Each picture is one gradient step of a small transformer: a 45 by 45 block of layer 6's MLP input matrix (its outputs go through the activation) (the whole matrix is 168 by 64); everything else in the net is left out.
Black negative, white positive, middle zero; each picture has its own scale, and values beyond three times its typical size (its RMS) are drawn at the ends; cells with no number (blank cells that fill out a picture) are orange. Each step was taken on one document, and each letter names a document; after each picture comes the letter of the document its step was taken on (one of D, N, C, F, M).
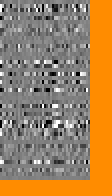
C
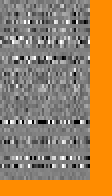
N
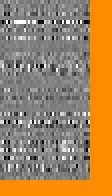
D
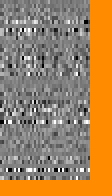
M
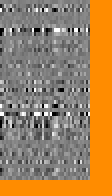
C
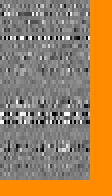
D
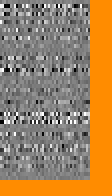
M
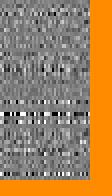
D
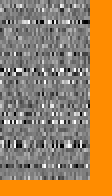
M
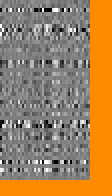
C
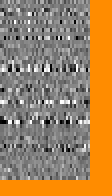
M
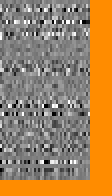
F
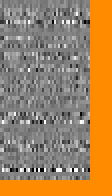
D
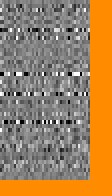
F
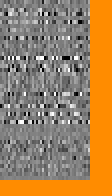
D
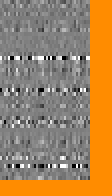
N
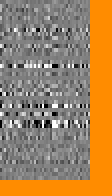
C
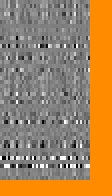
N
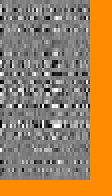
C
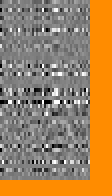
C
